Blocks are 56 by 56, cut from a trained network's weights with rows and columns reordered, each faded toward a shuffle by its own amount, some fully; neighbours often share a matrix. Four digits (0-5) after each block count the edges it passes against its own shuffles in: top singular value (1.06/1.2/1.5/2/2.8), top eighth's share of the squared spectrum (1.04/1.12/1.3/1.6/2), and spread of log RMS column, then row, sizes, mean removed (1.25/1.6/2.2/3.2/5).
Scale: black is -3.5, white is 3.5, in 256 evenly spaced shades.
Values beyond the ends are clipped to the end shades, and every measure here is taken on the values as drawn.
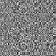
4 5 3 2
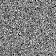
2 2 0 0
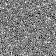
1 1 0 0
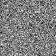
2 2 0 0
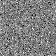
0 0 0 0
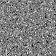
0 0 0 0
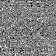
2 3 2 1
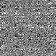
2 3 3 2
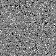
1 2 1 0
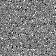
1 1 0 0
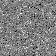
0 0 0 0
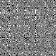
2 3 3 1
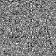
2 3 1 2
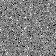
0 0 0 0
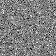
0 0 0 0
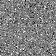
0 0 0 0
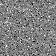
0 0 0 0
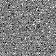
1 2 1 0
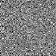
3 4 2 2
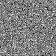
1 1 0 0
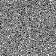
2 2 1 0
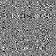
3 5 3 3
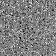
0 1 0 0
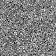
2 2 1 1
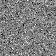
0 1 0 0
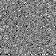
2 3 1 2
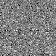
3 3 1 1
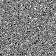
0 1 0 0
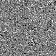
2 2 0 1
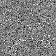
2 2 1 1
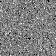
1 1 0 0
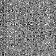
2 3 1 2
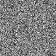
2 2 0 0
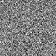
3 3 0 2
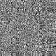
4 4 2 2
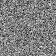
1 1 0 0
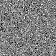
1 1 0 0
